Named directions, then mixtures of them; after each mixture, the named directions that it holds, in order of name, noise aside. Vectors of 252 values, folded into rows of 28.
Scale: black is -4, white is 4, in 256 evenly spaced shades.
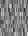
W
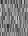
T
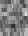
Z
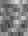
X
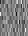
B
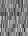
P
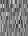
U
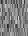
T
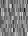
W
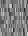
W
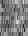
P, T, X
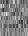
U, Z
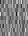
B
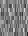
W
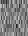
T, U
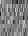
B, W, X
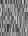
T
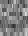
Z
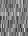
P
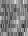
P, X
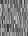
T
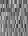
U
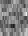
Z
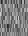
T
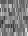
T, W, Z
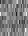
B, Z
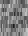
P, U, Z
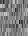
B, U, Z
